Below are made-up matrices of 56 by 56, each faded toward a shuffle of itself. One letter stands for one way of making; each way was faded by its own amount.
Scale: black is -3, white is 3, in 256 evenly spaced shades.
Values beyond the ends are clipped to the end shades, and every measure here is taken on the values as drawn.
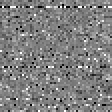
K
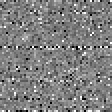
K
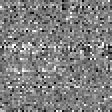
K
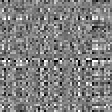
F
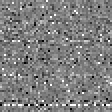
K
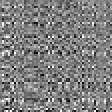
F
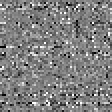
K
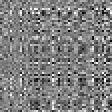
F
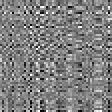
F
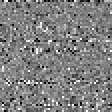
K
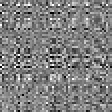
F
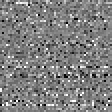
K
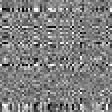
F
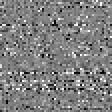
K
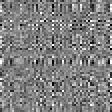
F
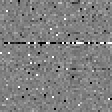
K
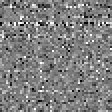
K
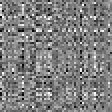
F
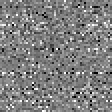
K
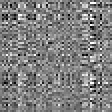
F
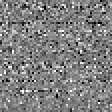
K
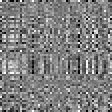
F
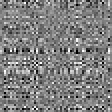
F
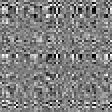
F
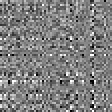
F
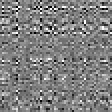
F
